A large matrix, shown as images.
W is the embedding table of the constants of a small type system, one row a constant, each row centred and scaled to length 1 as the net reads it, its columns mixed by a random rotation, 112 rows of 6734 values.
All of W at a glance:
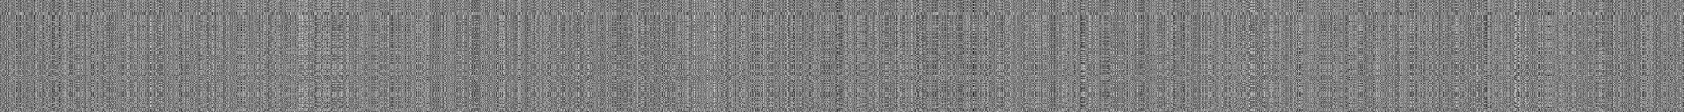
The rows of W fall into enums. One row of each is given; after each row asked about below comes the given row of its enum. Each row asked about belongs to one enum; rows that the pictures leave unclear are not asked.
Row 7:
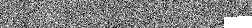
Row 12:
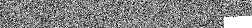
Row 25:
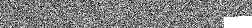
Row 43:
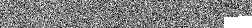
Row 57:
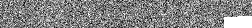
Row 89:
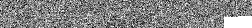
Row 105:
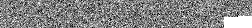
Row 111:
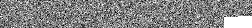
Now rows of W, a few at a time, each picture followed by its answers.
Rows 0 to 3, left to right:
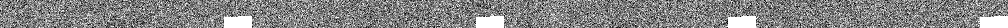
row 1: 43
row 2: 7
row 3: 25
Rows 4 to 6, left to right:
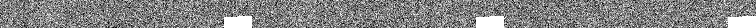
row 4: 7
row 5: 57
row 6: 25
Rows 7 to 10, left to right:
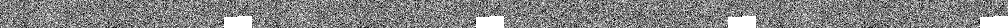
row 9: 105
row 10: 7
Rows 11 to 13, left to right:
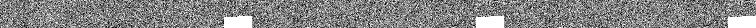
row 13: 12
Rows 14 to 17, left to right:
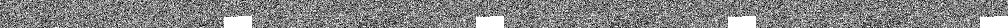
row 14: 12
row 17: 89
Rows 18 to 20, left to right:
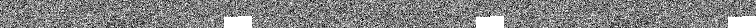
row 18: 89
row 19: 105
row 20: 89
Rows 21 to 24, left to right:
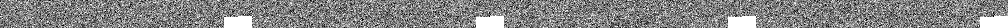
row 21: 111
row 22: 105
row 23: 89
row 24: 105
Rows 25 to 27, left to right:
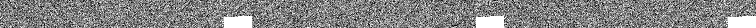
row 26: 12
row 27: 25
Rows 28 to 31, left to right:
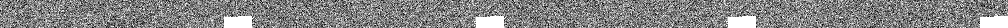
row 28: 89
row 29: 25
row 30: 25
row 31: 43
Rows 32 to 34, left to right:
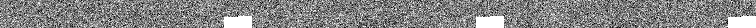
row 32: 105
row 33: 89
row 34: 7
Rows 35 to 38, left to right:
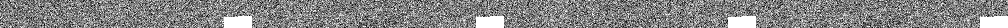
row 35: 25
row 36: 89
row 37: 57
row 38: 89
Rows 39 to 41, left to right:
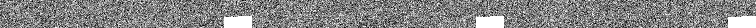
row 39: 12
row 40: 89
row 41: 57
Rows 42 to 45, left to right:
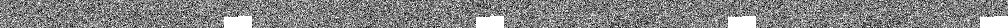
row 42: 105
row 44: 89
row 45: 89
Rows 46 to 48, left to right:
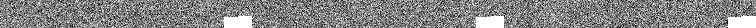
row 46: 105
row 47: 25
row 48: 7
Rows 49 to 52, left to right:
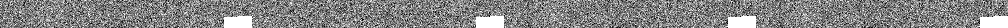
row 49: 57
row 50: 105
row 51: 7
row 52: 7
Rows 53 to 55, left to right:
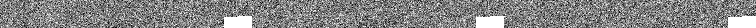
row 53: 7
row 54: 89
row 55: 111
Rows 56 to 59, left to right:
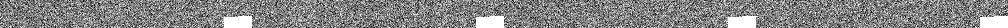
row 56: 25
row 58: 25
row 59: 111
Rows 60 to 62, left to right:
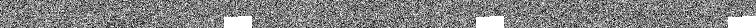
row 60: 89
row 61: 57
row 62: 105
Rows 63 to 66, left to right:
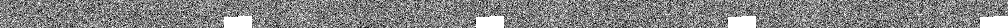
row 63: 105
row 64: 7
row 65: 57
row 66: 57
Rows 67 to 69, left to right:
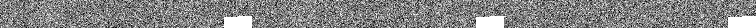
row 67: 7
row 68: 57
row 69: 111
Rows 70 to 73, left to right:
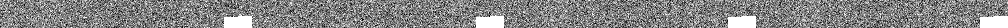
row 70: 43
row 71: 105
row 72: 57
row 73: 57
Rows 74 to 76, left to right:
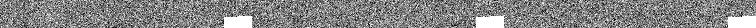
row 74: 7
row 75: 12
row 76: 105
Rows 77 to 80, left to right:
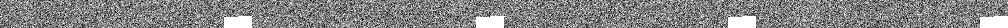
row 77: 111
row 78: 105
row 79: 111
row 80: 57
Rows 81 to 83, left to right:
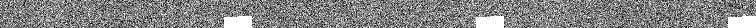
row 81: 57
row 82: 25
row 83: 43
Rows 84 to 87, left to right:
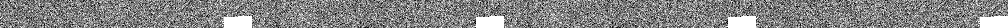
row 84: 25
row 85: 7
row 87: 25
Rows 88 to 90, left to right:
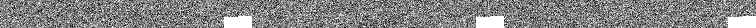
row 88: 105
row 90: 25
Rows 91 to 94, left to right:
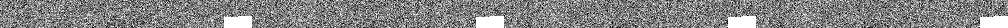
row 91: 89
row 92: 57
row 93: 7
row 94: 7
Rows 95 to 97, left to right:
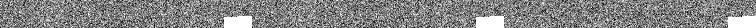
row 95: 57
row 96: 57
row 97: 105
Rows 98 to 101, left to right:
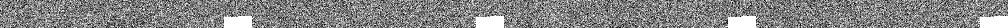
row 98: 89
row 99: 25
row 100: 7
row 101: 25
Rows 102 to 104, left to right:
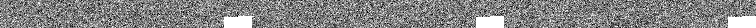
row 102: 105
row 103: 111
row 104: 89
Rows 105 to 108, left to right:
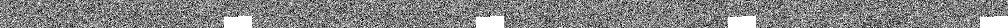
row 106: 105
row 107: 12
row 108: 89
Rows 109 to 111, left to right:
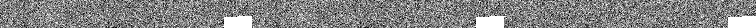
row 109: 7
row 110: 7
